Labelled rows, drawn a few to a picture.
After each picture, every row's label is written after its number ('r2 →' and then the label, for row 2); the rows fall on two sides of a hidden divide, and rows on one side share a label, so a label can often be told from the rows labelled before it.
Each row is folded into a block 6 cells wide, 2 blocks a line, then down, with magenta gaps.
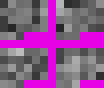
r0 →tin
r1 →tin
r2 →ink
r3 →tin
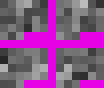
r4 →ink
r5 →ink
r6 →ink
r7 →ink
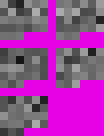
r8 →tin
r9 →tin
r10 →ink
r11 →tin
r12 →ink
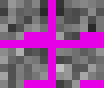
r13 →ink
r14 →ink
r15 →ink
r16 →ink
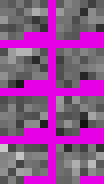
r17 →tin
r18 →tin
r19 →ink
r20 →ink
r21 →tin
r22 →ink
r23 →tin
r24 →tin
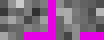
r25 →ink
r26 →tin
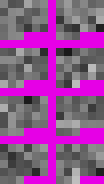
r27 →tin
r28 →tin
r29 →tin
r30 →tin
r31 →tin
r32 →ink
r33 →ink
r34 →tin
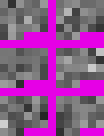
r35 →tin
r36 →tin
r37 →tin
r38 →tin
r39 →ink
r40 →tin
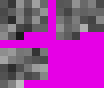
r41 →ink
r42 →ink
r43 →tin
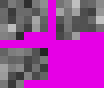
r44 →ink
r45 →tin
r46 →ink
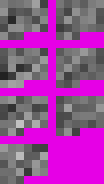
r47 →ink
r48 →tin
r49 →tin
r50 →ink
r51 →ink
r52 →tin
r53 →tin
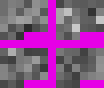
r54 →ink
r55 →tin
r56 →ink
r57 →ink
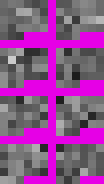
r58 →ink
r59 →tin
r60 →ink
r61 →tin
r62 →tin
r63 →ink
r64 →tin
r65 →tin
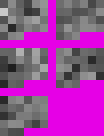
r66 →tin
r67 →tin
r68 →ink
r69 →tin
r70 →ink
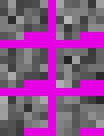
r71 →ink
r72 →tin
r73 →ink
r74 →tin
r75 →tin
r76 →ink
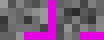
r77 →tin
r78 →ink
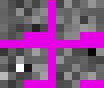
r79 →tin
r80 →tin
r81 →ink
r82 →tin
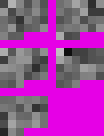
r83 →ink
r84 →ink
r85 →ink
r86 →tin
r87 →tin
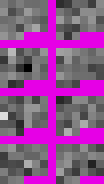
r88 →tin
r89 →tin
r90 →ink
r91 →ink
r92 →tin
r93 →tin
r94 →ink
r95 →tin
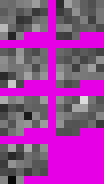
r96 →ink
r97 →ink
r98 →tin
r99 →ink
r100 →ink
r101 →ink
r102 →ink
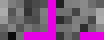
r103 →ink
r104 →ink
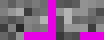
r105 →tin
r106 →tin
